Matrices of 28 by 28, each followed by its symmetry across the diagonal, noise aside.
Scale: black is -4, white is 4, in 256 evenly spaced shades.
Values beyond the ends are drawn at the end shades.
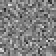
antisymmetric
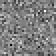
antisymmetric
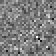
symmetric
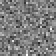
neither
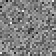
symmetric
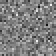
neither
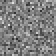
neither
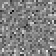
symmetric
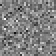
neither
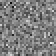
neither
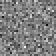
antisymmetric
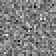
antisymmetric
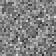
symmetric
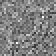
symmetric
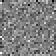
antisymmetric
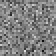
neither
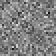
symmetric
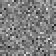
antisymmetric
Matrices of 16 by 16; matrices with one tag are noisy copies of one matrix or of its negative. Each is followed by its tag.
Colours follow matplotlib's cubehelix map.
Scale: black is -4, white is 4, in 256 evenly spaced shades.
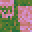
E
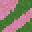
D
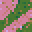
D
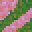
D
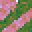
D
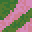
D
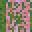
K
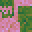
E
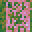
K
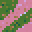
D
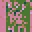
K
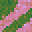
D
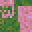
E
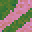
D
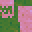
E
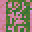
K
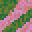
D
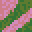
D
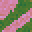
D
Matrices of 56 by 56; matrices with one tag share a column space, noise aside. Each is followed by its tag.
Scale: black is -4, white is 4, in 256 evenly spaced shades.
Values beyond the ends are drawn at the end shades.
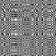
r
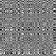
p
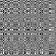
p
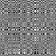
p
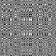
r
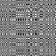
r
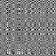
p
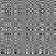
p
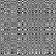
p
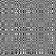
p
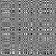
p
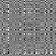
p
